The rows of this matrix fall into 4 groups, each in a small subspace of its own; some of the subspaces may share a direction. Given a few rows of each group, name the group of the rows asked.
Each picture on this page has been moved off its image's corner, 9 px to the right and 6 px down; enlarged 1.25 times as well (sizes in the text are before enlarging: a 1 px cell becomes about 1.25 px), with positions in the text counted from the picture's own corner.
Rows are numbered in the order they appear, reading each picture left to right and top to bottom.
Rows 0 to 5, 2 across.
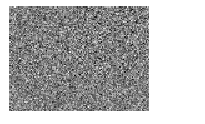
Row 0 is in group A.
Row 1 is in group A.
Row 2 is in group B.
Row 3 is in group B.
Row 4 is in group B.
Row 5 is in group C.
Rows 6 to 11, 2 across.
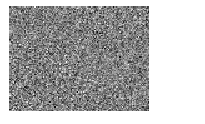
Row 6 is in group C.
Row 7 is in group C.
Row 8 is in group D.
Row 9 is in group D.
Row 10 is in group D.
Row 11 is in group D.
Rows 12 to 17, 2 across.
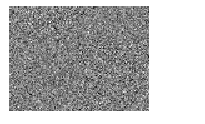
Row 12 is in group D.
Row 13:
B
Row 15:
D
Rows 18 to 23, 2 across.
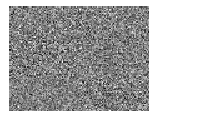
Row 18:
B
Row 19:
D
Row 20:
C
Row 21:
D
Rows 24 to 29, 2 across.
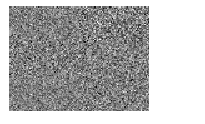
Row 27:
A
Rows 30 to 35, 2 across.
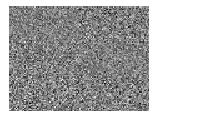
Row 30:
C
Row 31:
D
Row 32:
C
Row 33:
C
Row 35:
D
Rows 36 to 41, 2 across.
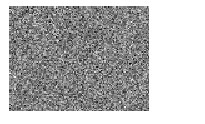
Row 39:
D
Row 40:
A
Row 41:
B
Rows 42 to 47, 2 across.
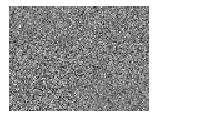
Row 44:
A
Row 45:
C
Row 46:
C
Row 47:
C
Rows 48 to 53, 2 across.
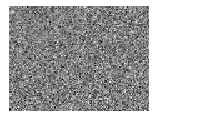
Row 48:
D
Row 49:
A
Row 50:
A
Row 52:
D
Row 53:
B
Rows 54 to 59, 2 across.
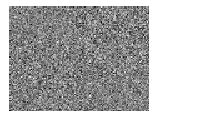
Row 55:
A
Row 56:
B
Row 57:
B
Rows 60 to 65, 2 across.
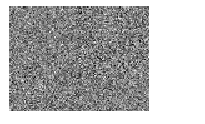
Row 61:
D
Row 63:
C
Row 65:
C
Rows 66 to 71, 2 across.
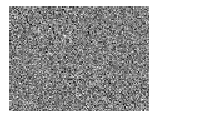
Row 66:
C
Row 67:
B
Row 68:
D
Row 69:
C
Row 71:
D
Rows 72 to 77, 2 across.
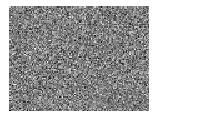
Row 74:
D
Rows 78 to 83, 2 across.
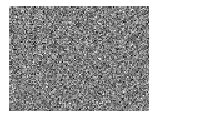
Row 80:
C
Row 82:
D
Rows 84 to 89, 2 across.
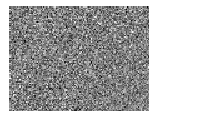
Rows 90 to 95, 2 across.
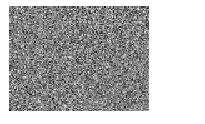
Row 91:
C
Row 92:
C
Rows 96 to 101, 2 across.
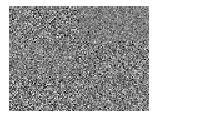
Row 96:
D
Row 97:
B
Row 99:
C
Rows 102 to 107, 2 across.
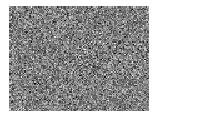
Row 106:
D
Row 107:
C
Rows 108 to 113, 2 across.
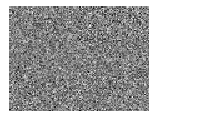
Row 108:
D
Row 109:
B
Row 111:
D
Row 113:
C
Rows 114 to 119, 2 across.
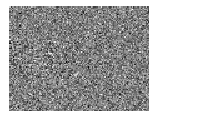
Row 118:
C
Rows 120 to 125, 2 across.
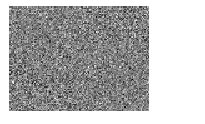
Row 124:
D
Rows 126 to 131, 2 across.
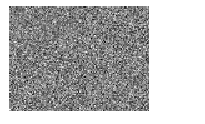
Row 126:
B
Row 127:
A
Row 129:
C
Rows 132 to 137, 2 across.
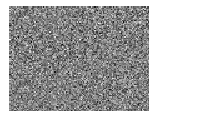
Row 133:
C
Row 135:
A
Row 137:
C
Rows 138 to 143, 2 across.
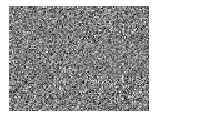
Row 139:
D
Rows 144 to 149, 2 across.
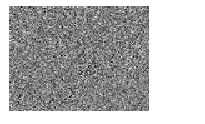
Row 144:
C
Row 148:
B
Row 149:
C
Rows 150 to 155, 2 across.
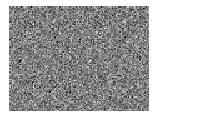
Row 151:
B
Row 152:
B
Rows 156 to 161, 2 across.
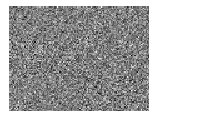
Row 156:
A
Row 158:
C
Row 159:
A
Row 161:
A
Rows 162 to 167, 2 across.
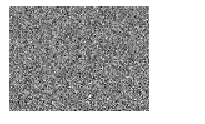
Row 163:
A
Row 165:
A
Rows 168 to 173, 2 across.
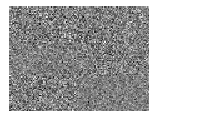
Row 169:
B
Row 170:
C
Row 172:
C
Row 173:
B
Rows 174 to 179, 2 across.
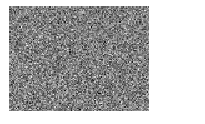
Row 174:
D
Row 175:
D
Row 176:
B
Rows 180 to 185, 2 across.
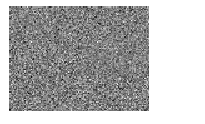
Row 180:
D
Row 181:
A
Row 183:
D
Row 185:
D
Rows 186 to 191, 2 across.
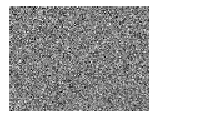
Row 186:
C
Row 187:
D
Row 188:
B
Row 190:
B
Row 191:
C
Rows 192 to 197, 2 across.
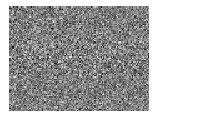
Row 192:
D
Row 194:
D
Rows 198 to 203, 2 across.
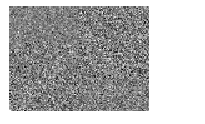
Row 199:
D
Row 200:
B
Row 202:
C
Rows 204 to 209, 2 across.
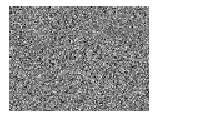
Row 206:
D
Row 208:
A
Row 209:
C
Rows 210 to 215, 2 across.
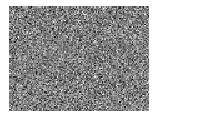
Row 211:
C
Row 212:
A
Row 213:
A
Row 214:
A
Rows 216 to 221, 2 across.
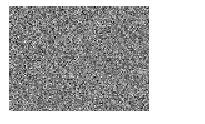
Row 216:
C
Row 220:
C
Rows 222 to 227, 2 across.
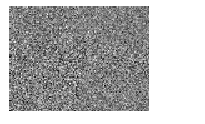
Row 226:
C
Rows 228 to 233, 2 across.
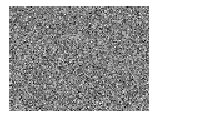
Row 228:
D
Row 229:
B
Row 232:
D
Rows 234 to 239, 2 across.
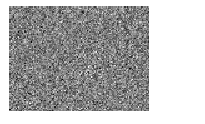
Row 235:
D
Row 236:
A
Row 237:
B
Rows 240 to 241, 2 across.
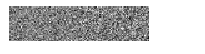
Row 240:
D
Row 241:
D
